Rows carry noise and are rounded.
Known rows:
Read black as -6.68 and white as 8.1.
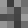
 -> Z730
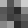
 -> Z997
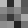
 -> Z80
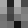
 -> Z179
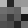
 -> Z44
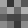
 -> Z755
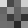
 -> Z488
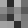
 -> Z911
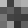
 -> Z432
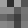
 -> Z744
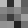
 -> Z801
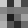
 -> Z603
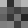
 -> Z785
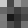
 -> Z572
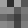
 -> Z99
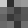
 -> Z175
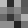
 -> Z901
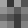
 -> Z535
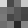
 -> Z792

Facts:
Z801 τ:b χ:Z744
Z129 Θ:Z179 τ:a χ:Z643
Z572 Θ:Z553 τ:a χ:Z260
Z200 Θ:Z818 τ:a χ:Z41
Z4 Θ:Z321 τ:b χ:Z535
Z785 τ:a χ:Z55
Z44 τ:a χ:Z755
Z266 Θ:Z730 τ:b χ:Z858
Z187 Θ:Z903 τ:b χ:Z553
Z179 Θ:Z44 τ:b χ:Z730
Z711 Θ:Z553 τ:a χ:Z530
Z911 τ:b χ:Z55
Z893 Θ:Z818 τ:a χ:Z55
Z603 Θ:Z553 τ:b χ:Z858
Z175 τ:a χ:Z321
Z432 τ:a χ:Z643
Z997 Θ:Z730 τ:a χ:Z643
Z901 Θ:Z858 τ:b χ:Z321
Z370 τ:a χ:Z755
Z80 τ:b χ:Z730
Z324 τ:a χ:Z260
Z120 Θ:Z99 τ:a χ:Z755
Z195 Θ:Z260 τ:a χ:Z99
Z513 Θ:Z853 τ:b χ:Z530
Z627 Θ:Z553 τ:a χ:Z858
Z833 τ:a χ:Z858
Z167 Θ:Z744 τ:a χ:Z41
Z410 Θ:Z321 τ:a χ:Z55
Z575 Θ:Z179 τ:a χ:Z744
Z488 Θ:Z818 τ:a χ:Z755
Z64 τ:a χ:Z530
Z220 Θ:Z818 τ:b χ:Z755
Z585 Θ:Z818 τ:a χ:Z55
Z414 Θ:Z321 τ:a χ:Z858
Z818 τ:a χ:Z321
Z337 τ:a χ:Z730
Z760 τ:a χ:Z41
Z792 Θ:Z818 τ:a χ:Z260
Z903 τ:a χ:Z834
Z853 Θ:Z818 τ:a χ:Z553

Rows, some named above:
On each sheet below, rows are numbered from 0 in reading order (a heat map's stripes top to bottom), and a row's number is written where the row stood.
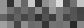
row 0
Z55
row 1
Z370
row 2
Z200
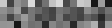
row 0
Z513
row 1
Z200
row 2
Z792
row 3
Z321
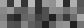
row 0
Z553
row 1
Z575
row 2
Z80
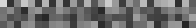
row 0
Z818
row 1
Z553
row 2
Z530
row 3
Z997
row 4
Z730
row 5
Z432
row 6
Z187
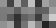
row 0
Z643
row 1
Z266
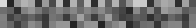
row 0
Z833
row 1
Z41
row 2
Z187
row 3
Z801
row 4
Z997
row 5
Z120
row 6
Z260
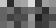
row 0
Z903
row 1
Z627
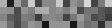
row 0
Z858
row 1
Z220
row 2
Z513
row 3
Z853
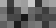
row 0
Z129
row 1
Z195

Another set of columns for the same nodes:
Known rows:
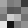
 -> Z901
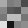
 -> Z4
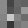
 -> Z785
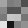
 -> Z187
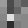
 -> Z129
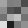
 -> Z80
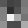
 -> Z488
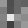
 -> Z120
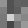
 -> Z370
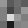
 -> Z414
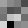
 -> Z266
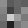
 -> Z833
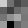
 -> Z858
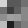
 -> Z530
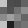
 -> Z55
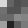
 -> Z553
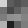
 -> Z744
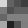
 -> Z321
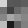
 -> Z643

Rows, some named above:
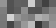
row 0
Z370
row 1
Z755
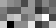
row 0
Z603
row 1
Z513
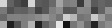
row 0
Z321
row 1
Z260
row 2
Z901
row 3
Z833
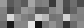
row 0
Z627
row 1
Z901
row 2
Z175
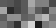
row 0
Z818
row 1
Z179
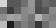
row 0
Z530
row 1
Z903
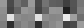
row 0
Z167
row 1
Z167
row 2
Z200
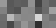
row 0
Z44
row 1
Z410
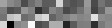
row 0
Z266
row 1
Z220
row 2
Z730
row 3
Z167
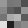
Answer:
Z911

